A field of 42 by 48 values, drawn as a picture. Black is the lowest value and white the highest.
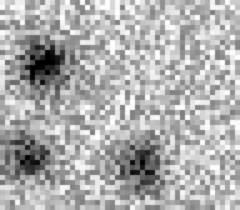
No single row or column stands out from its neighbours. Overall the values sit about 70% of the way up the scale. There are three dips.
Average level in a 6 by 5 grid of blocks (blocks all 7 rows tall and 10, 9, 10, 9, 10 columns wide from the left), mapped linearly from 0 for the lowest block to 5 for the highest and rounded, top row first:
44544
12454
22444
34444
04135
44334
